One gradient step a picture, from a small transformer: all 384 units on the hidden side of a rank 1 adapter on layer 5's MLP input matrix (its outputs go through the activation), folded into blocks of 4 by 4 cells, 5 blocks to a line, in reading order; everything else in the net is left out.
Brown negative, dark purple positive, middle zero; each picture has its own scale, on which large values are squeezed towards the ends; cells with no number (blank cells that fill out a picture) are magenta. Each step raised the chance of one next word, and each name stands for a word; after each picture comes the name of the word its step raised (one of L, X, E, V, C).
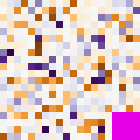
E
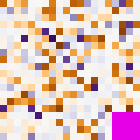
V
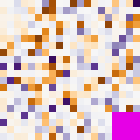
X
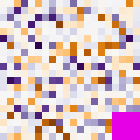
E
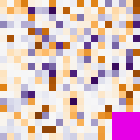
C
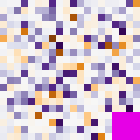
V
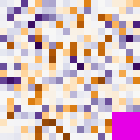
E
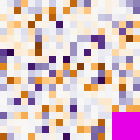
E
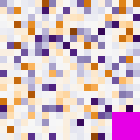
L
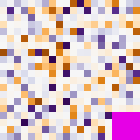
X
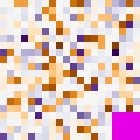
V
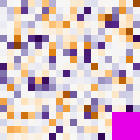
L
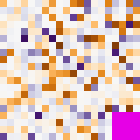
V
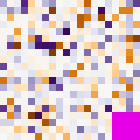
C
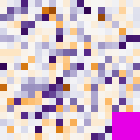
X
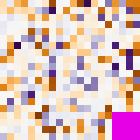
C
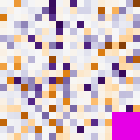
X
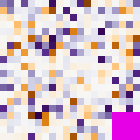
C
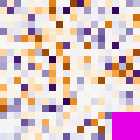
X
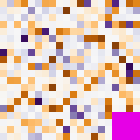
V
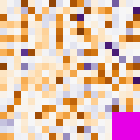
X
